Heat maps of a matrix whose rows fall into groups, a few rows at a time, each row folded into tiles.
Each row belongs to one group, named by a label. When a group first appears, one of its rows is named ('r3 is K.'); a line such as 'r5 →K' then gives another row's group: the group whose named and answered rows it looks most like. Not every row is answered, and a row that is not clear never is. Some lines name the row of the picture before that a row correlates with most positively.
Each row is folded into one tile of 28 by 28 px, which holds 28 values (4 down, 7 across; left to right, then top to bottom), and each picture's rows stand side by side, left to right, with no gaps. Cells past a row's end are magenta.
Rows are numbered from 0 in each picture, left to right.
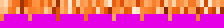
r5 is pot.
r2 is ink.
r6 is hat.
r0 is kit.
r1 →pot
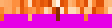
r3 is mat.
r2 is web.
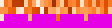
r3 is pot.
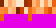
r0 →ink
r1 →ink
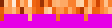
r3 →mat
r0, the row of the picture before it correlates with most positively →1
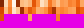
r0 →ink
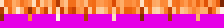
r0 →web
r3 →web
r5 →web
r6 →web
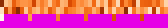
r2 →mat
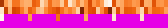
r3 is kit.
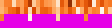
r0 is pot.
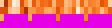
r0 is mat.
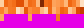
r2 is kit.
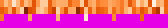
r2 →kit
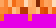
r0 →kit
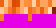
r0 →mat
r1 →pot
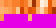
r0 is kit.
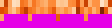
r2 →kit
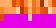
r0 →kit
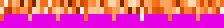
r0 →hat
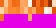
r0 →mat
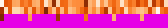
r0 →web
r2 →web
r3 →ink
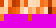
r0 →mat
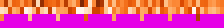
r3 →mat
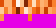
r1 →hat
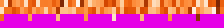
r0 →hat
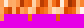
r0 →hat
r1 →mat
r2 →mat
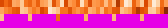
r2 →hat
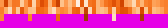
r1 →mat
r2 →ink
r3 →web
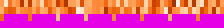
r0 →hat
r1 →ink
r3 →kit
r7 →hat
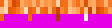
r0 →mat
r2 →web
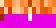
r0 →web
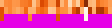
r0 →web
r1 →mat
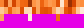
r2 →mat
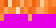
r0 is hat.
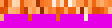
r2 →pot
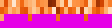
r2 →pot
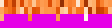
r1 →hat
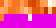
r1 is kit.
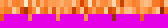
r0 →kit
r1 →pot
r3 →pot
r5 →kit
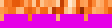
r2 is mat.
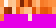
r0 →hat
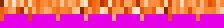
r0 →ink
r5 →pot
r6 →ink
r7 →mat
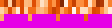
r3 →mat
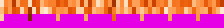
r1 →web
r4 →ink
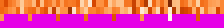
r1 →pot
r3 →hat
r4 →kit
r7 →web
